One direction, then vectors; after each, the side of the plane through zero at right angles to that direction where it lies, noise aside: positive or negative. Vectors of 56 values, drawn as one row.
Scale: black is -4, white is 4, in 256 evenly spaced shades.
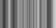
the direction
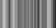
negative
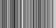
positive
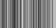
positive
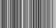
positive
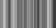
negative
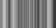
negative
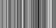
negative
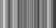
negative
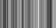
positive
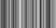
positive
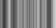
positive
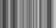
positive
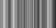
negative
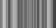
negative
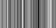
negative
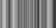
negative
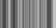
positive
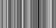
negative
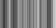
positive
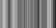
negative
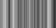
negative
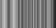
negative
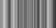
negative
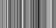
negative
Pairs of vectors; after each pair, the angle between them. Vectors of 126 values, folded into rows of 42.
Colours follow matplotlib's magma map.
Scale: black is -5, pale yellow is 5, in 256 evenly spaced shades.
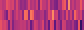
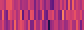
partly aligned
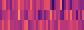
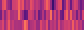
nearly parallel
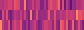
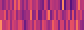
partly aligned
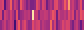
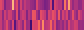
partly aligned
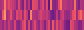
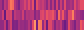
orthogonal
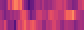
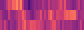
nearly parallel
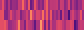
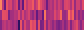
partly opposed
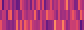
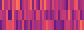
nearly opposite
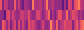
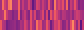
partly opposed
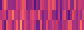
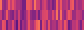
nearly opposite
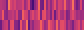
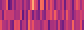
nearly opposite
